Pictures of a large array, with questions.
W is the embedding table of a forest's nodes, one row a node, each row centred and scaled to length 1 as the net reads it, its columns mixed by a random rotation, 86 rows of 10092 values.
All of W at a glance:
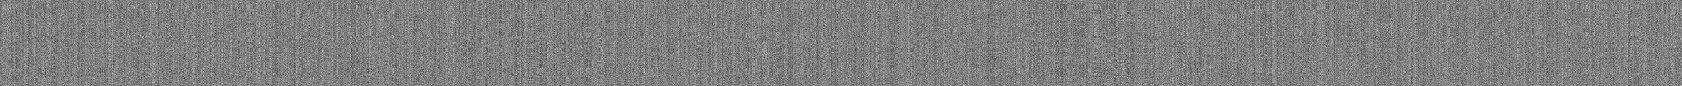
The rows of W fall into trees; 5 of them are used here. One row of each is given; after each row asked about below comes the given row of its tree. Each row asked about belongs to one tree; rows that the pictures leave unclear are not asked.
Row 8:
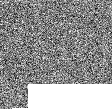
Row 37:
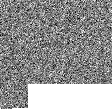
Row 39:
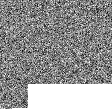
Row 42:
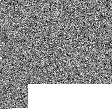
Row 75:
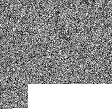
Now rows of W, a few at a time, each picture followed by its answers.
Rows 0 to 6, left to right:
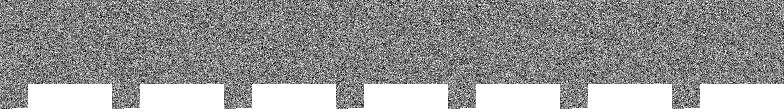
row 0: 42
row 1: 8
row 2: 42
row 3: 37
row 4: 8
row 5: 8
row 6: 8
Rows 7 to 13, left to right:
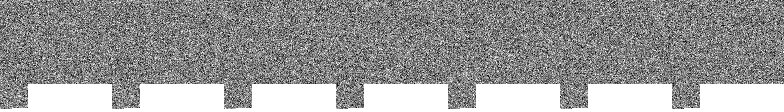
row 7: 8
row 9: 39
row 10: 37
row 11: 75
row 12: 37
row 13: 37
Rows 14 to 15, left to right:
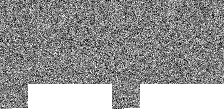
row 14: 75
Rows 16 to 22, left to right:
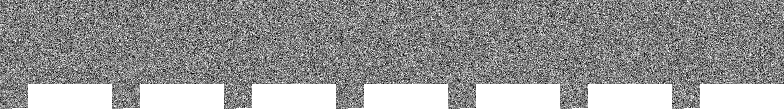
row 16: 75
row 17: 75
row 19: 42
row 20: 75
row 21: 8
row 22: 8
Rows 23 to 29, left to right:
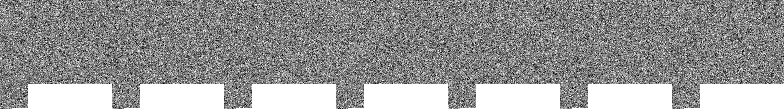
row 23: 42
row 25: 8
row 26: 42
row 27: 39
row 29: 75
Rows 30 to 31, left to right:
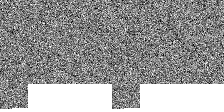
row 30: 8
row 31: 75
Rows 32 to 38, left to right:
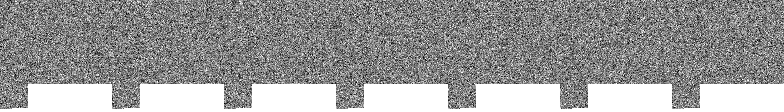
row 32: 8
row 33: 8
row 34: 8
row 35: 8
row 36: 37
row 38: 75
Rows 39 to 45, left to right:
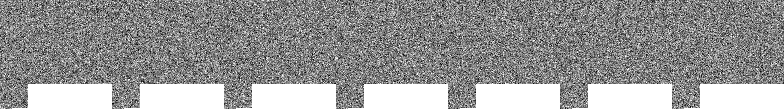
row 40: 8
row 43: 42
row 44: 75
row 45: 8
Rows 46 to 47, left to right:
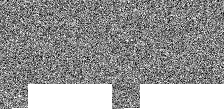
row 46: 8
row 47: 75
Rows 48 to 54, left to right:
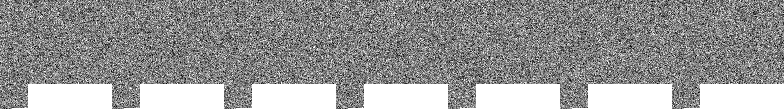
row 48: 42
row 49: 42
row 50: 42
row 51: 42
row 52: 8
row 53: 75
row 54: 42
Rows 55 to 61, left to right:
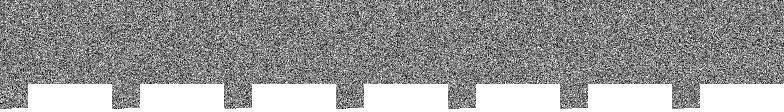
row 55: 8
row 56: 42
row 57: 37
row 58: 42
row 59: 42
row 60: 75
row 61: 75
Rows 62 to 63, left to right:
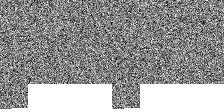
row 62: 42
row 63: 37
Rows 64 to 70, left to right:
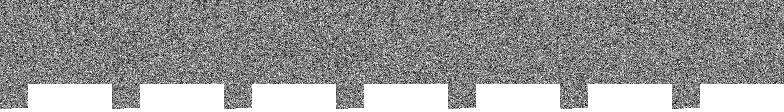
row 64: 75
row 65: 75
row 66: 42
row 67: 75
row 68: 37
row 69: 37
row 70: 8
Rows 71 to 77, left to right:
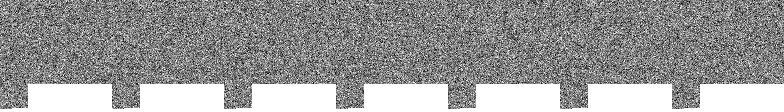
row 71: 37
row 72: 37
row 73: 8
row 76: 37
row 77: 42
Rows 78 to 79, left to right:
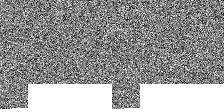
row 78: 42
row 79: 75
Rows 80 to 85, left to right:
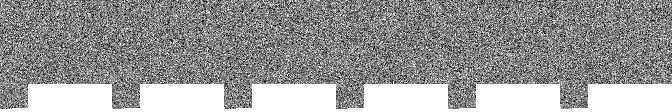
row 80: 42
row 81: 75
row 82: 37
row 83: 42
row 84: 75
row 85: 39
